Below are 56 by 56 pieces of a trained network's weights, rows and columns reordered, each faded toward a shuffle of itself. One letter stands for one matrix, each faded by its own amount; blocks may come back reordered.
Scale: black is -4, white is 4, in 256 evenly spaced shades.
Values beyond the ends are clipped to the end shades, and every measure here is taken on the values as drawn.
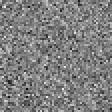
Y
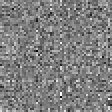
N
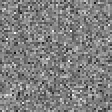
Y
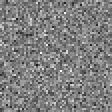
Y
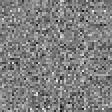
N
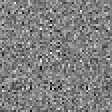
N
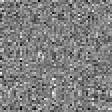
N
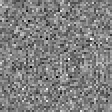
Y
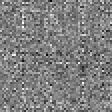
N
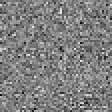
N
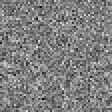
Y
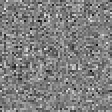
N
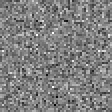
Y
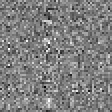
N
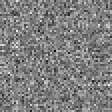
Y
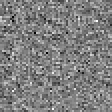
Y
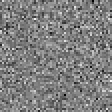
N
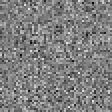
N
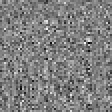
N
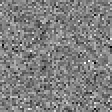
Y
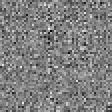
N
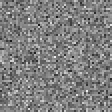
Y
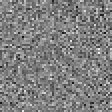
N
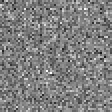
Y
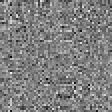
N
